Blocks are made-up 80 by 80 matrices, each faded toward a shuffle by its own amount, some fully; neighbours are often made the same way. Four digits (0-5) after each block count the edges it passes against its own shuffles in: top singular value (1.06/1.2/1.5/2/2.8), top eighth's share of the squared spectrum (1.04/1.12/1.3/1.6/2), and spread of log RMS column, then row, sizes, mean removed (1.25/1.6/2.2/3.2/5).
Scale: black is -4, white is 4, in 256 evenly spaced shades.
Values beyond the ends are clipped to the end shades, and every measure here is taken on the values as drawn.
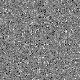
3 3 0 1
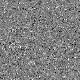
2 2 0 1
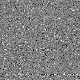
2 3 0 2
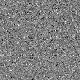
2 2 0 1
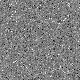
0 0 0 0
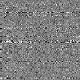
4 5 2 3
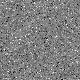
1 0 0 0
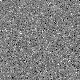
0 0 0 1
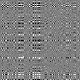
5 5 4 4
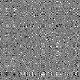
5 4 2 2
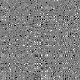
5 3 2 2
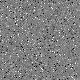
1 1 0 0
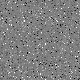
2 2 0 0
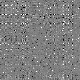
4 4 2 2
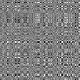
5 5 4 4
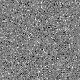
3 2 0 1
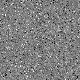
2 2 0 0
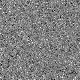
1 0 0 0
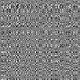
5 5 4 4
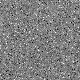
0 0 0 0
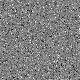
0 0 0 0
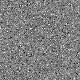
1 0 0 0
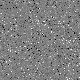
0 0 0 0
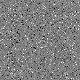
3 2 1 0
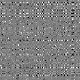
5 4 3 3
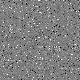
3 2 1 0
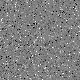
1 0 0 0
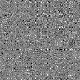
4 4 2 2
